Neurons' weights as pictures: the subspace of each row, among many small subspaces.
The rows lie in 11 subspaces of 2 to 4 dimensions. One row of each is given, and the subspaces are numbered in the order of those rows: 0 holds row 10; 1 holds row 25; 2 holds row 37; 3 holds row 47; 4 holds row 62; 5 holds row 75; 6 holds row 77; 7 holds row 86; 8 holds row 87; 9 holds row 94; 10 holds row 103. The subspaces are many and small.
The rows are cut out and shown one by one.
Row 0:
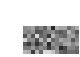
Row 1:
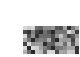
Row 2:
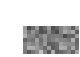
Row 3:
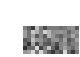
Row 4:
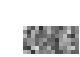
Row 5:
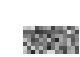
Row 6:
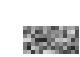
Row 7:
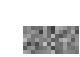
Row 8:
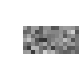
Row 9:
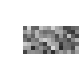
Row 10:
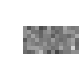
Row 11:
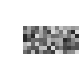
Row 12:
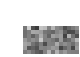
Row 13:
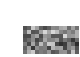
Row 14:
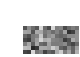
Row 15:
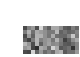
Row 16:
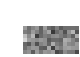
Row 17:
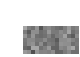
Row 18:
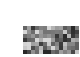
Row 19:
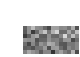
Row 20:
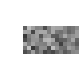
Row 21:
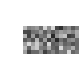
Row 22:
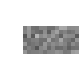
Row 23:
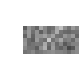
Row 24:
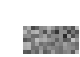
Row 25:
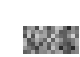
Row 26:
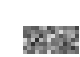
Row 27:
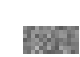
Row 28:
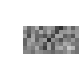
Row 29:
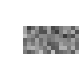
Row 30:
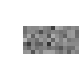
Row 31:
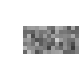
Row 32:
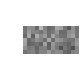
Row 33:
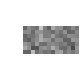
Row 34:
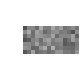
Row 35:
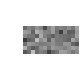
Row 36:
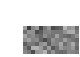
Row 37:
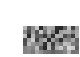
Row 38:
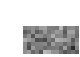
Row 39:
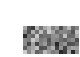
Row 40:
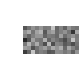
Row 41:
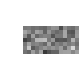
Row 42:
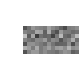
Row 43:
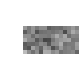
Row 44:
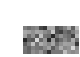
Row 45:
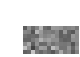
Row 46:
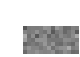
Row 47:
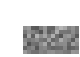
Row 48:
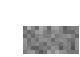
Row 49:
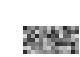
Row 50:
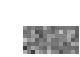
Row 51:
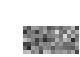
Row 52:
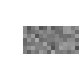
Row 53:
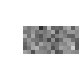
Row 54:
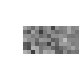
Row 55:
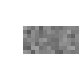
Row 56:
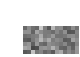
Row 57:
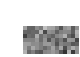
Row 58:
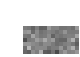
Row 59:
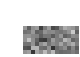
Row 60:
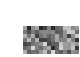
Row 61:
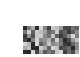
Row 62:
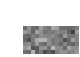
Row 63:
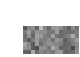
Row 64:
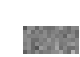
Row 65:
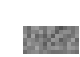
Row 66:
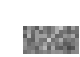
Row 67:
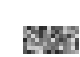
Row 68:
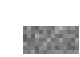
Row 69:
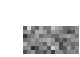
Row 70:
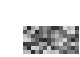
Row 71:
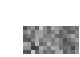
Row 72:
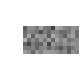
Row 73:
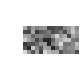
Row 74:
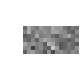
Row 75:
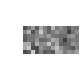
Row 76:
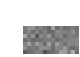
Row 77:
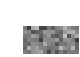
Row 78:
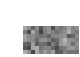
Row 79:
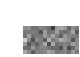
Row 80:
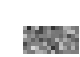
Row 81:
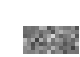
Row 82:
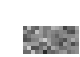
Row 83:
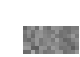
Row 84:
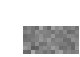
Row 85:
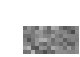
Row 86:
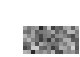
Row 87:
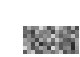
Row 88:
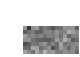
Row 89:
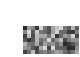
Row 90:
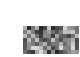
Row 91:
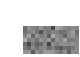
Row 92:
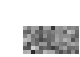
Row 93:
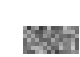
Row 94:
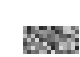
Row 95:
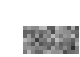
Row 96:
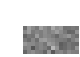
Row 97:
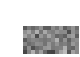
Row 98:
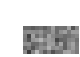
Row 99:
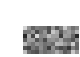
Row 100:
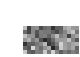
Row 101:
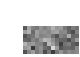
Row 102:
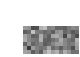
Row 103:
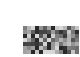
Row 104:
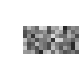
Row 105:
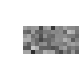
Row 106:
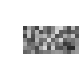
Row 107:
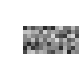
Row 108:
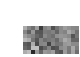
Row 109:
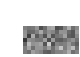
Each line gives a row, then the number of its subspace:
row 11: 3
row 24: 6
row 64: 10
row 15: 1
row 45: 8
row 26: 8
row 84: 7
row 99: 3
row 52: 9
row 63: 1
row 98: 8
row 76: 10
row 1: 10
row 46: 3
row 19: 6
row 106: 2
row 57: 10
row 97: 10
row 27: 10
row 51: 6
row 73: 9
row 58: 0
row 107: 10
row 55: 5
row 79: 2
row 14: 7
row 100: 9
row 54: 5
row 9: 9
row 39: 10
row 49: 3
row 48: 0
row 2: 6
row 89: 2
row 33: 7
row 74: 9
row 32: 1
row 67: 0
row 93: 0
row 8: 4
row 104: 4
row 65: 3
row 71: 1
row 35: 8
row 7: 3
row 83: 1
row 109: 1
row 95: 8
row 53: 7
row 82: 0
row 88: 6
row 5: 10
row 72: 5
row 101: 9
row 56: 7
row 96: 9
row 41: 4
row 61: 1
